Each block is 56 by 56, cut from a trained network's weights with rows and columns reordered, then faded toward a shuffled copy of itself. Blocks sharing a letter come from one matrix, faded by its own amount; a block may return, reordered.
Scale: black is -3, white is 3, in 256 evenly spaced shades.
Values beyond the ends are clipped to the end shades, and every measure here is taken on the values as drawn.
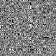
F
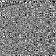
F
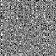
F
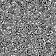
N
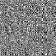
F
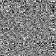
F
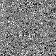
N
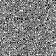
N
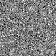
N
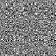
F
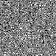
N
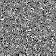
N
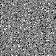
N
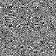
F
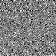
N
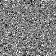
N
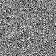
N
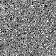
N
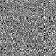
F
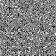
N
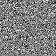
N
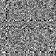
F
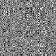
F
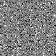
N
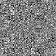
F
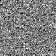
N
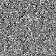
N
